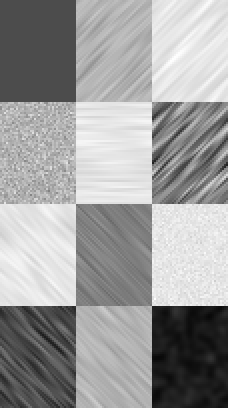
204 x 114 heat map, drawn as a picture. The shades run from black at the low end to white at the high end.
It is made of 4 by 3 panels. Panel 1,1: low, flat. Panel 1,2: high, slanting up to the right, faint in contrast. Panel 1,3: very high, slanting up to the right, faint in contrast. Panel 2,1: high, fine-grained. Panel 2,2: very high, streaked across, faint in contrast. Panel 2,3: middling, slanting up to the right, strong in contrast. Panel 3,1: very high, slanting down to the right, faint in contrast. Panel 3,2: middling, slanting down to the right, faint in contrast. Panel 3,3: very high, fine-grained, faint in contrast. Panel 4,1: low, slanting down to the right. Panel 4,2: high, slanting down to the right, faint in contrast. Panel 4,3: very low, blotchy, faint in contrast.
